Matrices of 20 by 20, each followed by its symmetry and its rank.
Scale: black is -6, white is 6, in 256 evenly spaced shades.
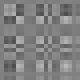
symmetric, rank one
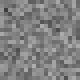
neither, full rank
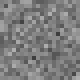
symmetric, full rank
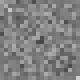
symmetric, full rank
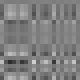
neither, rank one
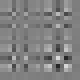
symmetric, rank one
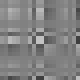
symmetric, rank one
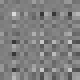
symmetric, rank two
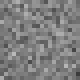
neither, full rank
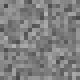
symmetric, full rank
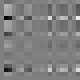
neither, rank one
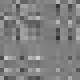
antisymmetric, rank two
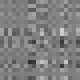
antisymmetric, rank two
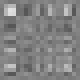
symmetric, rank two
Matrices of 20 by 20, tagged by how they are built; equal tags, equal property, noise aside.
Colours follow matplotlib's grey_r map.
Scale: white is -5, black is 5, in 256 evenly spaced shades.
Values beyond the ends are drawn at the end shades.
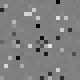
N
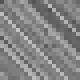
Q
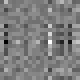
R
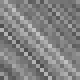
Q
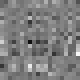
R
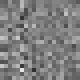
R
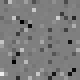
N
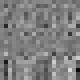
R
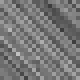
Q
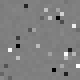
N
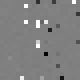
N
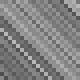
Q
